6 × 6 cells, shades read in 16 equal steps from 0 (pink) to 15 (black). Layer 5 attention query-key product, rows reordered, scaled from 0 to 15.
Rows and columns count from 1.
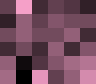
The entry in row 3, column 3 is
8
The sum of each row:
51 50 47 54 46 38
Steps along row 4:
down up down up down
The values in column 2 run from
0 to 15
